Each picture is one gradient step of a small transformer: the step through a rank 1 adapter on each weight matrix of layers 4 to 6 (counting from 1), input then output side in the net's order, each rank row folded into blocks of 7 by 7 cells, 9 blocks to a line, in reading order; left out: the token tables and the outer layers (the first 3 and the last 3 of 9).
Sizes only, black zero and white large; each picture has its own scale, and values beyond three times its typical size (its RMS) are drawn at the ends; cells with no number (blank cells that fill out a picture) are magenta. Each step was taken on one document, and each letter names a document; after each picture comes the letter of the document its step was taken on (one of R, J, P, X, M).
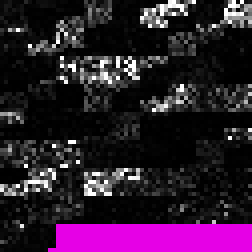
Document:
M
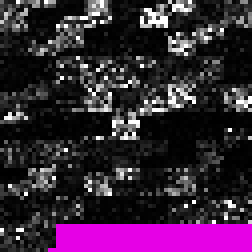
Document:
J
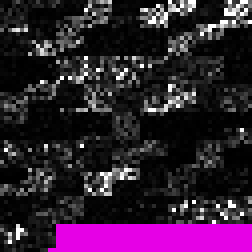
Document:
J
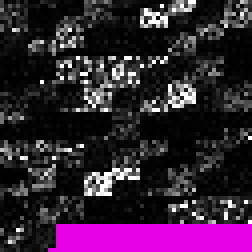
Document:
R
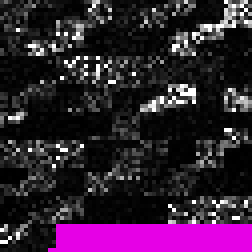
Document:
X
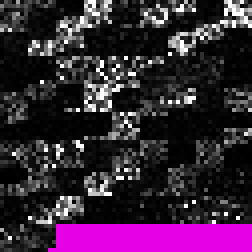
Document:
R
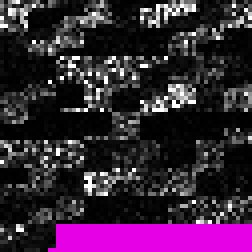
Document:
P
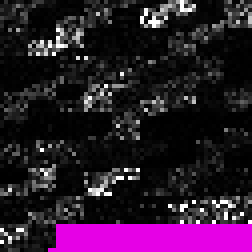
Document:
R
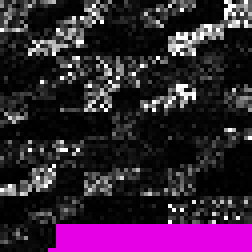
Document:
X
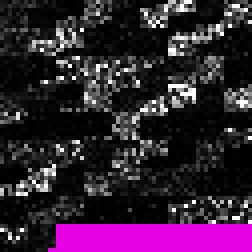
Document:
X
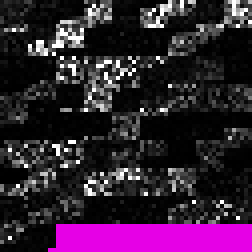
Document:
M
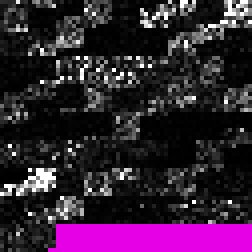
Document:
J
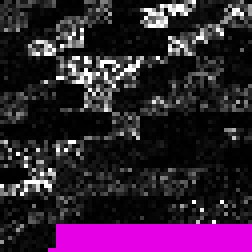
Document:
M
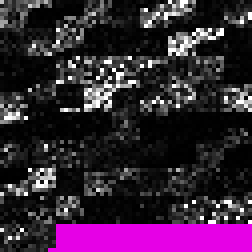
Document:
J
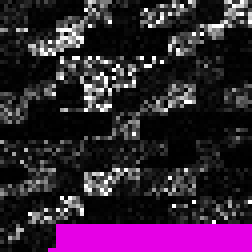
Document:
P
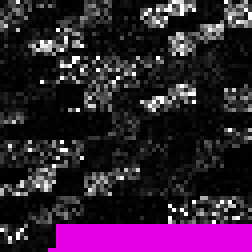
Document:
X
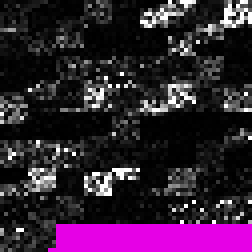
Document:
J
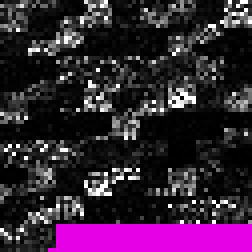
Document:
R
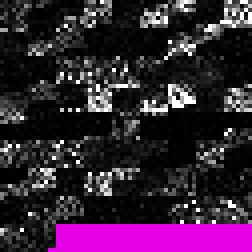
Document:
J
